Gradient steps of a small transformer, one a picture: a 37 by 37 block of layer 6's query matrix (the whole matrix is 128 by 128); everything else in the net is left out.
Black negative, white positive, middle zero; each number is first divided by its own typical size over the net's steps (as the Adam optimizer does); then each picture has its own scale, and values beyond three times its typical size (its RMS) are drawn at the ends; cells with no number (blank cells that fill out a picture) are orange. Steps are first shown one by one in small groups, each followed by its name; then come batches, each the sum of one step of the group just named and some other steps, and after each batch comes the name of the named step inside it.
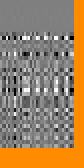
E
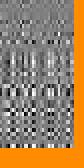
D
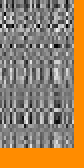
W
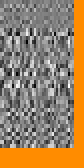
D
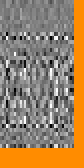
E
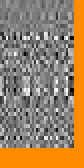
E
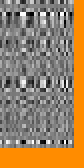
W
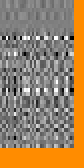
E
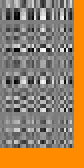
W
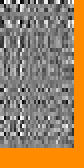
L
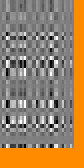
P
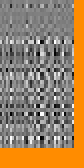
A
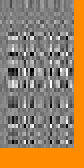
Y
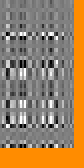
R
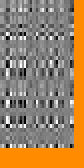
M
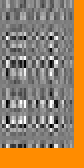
P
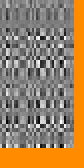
A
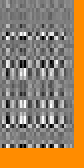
R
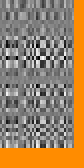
Y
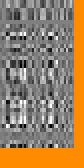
R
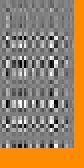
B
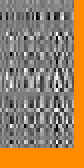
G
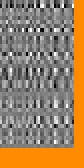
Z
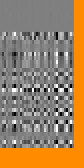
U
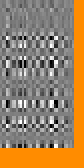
B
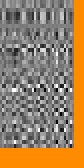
U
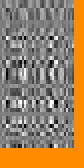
B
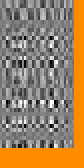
B
